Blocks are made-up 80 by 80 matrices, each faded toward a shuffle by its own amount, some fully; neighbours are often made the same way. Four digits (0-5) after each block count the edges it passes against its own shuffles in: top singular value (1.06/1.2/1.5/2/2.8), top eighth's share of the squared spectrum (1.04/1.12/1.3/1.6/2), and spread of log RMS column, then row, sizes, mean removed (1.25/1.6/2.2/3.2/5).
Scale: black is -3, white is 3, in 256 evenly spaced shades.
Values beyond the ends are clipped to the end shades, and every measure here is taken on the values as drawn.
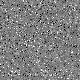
2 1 0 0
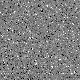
2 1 0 0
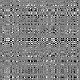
5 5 3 4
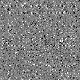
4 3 1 2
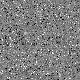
2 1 0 0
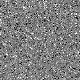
3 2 1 1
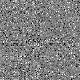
3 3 1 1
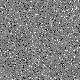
2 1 0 0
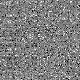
3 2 0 1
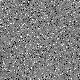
2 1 0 0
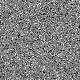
2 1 0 0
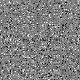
4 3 1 1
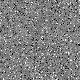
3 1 0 0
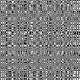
5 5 4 4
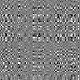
5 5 4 4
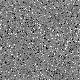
0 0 0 0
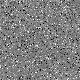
1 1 0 0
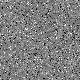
0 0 0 0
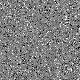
2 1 0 0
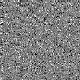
4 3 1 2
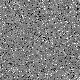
0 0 0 0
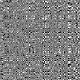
5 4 3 3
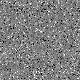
3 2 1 0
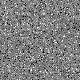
3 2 0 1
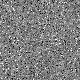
0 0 0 0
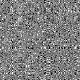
4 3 2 2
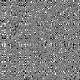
4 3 2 2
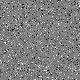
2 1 0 0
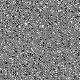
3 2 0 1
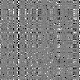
5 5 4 3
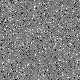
0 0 0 0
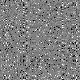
4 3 2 1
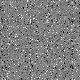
3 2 1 0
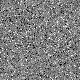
1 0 0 0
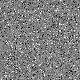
0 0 0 0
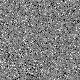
0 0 0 1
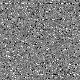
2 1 0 2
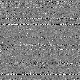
3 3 0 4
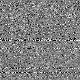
2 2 0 3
